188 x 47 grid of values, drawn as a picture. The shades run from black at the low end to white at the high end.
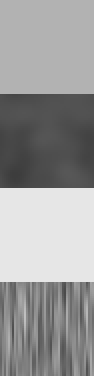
It is made of 4 by 1 panels. Panel 1,1: high, flat. Panel 2,1: low, smooth, faint in contrast. Panel 3,1: very high, flat. Panel 4,1: middling, streaked downward.
